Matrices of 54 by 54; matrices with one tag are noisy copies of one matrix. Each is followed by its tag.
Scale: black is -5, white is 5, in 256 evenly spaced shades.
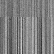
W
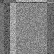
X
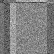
X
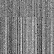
W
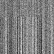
W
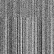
W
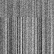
W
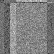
X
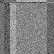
X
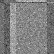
X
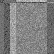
X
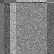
X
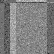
X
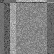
X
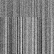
W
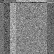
X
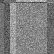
X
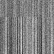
W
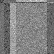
X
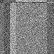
X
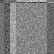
X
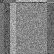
X
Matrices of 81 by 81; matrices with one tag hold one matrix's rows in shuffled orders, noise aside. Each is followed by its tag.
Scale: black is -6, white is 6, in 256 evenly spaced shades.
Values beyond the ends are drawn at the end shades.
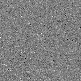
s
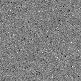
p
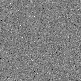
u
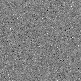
p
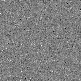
s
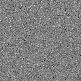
s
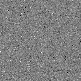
s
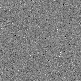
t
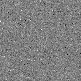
s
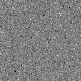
t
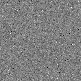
p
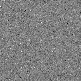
s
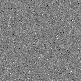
p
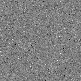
t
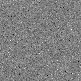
p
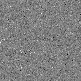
s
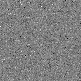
s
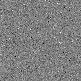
t
